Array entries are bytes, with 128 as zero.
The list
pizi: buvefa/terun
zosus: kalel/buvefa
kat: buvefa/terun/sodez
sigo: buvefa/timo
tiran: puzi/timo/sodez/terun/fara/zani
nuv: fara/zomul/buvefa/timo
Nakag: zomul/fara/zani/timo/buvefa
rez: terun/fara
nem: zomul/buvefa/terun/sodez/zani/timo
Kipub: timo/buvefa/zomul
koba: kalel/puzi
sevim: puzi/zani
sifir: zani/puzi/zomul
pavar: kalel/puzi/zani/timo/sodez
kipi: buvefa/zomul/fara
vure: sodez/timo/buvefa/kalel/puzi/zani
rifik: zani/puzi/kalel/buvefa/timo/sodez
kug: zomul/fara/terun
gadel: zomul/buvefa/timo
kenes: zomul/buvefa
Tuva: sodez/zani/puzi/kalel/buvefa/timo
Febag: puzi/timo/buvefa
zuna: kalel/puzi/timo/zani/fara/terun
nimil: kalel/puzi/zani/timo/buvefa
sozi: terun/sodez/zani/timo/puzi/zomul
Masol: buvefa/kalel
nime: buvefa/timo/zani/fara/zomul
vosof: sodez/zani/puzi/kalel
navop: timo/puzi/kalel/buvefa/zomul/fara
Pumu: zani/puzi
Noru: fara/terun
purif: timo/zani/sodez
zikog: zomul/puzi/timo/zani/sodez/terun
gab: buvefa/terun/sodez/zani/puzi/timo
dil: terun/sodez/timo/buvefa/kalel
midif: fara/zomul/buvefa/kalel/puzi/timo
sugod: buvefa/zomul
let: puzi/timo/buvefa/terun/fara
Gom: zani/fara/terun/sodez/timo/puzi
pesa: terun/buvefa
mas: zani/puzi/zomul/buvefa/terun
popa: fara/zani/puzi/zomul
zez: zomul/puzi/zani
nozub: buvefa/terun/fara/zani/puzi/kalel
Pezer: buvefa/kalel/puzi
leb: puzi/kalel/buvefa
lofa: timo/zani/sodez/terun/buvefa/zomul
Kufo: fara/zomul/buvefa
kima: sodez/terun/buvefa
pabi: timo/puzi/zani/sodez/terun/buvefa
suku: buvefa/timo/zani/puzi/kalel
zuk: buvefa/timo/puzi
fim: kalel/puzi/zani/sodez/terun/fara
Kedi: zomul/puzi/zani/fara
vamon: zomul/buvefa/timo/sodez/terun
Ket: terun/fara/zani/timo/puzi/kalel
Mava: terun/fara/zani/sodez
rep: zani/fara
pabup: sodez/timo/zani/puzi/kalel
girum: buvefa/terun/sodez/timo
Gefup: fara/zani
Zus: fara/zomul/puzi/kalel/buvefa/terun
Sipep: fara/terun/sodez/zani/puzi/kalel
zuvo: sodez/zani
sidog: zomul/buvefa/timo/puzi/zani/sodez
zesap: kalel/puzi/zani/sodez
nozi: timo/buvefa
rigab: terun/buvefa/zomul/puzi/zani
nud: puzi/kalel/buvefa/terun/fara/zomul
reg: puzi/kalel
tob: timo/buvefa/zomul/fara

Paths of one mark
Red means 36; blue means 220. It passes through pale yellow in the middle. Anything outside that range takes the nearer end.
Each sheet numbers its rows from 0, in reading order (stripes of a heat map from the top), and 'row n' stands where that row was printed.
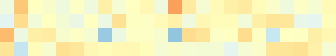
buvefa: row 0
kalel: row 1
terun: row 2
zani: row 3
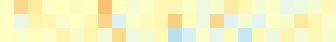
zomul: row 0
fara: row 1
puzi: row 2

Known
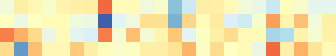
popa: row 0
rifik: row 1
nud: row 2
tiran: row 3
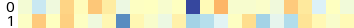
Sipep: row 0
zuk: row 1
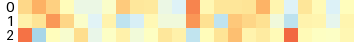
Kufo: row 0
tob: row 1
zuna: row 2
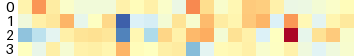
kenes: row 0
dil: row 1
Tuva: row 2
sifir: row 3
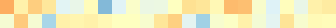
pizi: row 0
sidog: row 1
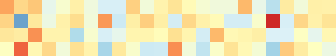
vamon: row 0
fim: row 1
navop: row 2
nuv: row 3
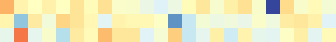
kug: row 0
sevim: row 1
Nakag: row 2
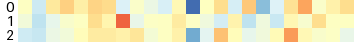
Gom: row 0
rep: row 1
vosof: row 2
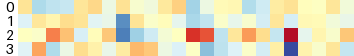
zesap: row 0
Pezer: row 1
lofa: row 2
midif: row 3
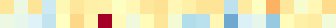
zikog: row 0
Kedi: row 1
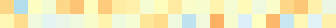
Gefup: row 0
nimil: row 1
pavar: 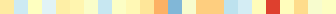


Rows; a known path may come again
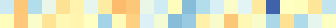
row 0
midif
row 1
nozub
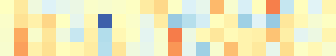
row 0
nimil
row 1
zuk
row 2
Masol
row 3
gadel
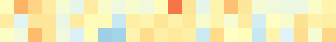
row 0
sugod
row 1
rez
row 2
let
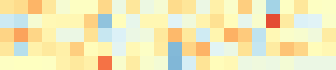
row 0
kipi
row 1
pabup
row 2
Kipub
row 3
Mava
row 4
popa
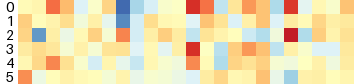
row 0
lofa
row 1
kat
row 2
fim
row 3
nime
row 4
tob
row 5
Noru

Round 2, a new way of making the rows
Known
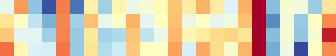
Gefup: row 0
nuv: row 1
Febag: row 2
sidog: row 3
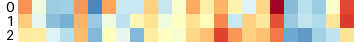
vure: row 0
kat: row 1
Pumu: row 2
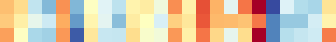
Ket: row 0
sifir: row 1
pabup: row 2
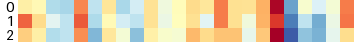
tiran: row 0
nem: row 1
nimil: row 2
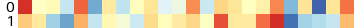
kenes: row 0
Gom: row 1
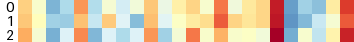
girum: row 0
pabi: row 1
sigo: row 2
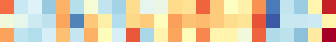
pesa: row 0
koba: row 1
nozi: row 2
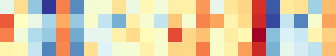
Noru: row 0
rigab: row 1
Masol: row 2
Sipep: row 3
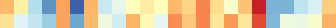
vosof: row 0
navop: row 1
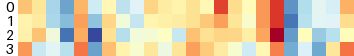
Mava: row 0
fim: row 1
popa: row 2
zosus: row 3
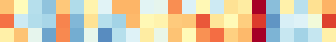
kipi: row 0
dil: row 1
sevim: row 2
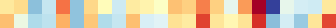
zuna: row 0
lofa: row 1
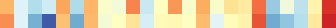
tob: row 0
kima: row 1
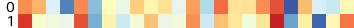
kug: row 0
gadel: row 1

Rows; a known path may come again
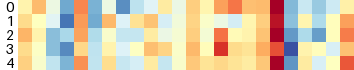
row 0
sevim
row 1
Kufo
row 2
gab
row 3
rez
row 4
let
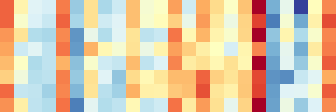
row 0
sidog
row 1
vamon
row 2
nime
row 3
zosus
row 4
zuk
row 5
rifik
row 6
dil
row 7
suku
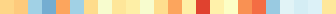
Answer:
rep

